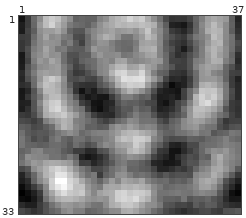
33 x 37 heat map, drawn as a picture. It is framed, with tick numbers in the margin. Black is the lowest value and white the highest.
Slope: none. Rings: centred on the top middle. Lone odd cells: none. Stripes: upright, repeating 3 times.
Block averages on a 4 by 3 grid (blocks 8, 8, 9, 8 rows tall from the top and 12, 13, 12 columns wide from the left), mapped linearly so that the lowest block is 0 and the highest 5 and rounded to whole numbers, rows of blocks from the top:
251 / 221 / 221 / 440
